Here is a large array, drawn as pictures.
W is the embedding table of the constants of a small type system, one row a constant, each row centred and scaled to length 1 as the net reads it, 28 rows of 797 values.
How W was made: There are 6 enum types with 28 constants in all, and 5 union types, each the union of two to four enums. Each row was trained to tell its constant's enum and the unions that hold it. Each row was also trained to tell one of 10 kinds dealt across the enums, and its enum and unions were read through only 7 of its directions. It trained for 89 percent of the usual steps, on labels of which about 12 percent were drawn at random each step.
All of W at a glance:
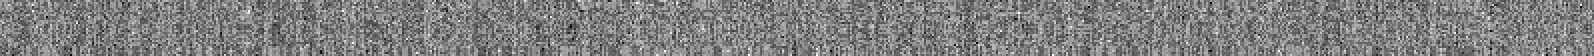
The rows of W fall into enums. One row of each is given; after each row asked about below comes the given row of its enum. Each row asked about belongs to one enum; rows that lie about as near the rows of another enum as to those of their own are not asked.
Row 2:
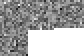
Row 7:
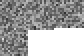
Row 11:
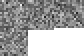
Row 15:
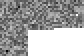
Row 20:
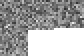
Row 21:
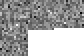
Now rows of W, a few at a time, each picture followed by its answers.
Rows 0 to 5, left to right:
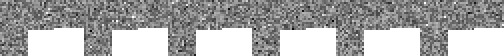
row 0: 15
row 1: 2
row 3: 15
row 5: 21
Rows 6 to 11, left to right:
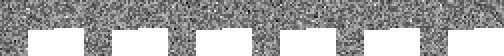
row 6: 11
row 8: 21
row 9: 21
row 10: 15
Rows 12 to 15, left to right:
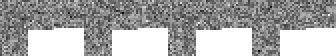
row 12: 2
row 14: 2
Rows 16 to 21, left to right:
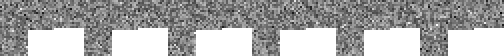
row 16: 2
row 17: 11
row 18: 11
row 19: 15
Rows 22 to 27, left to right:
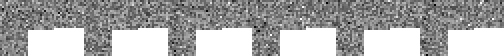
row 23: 7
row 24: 7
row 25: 7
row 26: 7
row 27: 7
